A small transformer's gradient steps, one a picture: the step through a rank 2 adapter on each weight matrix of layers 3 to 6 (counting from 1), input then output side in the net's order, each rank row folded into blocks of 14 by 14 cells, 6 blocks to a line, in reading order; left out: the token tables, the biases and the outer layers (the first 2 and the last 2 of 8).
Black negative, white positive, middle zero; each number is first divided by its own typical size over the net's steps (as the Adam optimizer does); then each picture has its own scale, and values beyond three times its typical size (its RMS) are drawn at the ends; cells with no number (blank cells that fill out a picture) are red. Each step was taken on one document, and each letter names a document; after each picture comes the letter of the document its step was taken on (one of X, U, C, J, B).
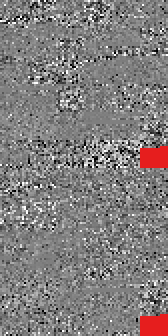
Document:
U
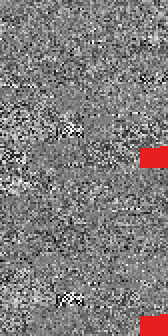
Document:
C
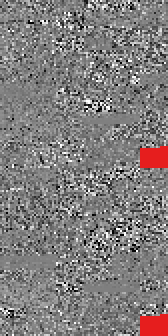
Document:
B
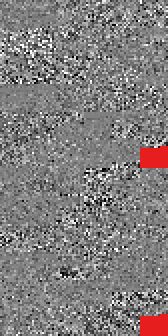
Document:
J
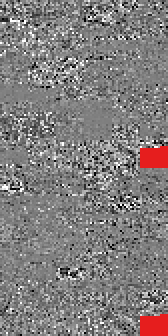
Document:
U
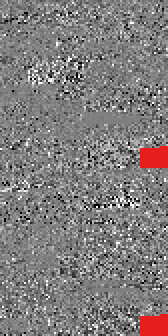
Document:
U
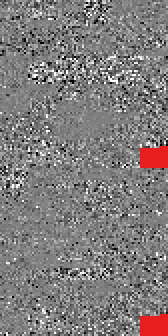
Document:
U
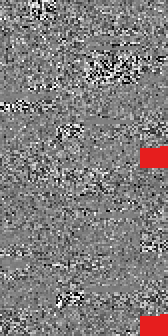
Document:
B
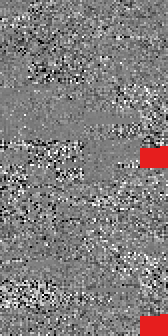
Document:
U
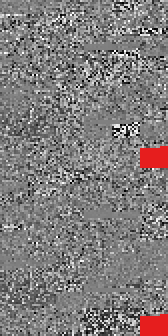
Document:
B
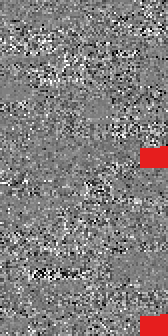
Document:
J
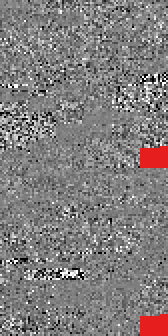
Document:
J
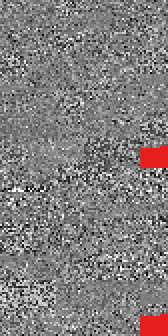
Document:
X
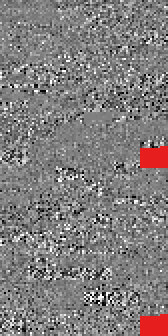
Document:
J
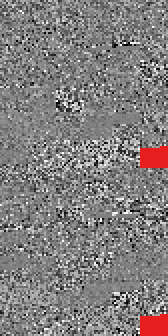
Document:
B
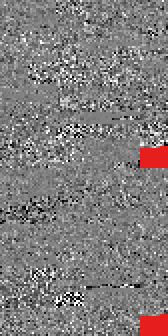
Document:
U
